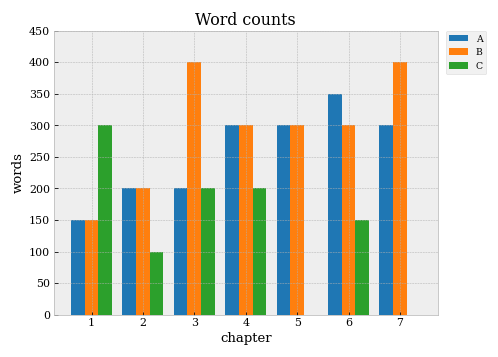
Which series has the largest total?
B
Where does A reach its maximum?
6
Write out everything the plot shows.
Title: Word counts
x-axis: chapter, ticks 1 2 3 4 5 6 7
y-axis: words, ticks 0 50 100 150 200 250 300 350 400 450
Legend: A, B, C
Values:
A: 150 200 200 300 300 350 300
B: 150 200 400 300 300 300 400
C: 300 100 200 200 0 150 0
